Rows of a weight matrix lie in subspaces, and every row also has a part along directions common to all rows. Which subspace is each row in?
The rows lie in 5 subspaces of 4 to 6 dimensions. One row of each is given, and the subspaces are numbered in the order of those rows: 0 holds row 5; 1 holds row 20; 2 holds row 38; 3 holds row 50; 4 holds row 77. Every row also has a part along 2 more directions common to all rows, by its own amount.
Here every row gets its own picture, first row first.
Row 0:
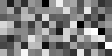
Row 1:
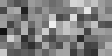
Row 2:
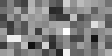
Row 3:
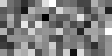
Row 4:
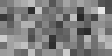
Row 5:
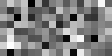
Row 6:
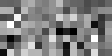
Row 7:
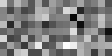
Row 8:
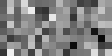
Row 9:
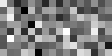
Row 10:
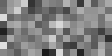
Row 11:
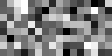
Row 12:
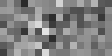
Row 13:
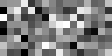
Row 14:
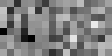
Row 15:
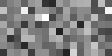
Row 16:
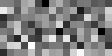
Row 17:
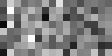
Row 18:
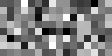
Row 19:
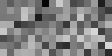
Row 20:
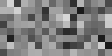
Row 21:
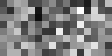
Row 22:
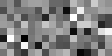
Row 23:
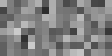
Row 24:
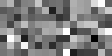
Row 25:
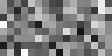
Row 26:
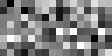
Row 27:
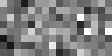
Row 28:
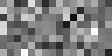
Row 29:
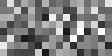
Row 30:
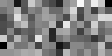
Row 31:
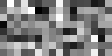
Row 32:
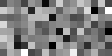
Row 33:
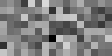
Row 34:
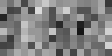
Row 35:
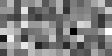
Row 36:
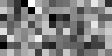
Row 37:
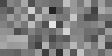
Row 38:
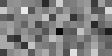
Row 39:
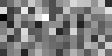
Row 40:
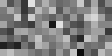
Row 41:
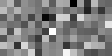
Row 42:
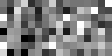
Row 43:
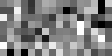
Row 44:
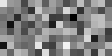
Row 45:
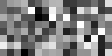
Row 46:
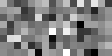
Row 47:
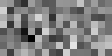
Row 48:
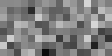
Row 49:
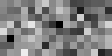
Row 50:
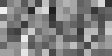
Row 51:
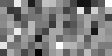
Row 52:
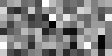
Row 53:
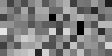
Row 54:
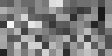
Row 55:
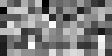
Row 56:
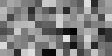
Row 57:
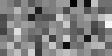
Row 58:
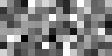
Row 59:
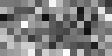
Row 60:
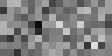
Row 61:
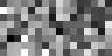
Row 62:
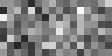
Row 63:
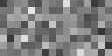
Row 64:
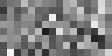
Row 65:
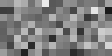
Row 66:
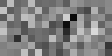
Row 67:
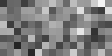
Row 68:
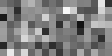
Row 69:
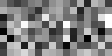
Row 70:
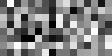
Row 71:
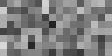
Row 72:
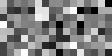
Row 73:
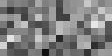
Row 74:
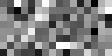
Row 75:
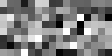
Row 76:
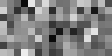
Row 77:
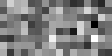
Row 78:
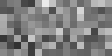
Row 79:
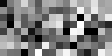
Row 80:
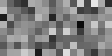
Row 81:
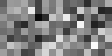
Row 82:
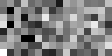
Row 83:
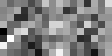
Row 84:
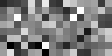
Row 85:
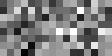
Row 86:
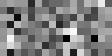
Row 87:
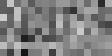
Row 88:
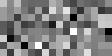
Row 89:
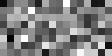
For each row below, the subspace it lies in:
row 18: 4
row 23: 3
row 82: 4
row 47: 4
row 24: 0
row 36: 0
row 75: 2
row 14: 4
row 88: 0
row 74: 1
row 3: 2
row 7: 0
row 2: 0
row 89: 0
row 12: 4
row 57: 1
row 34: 2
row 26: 4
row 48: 3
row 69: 1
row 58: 3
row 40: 0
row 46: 1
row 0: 1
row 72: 0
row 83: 1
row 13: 1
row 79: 2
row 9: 2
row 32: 2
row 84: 0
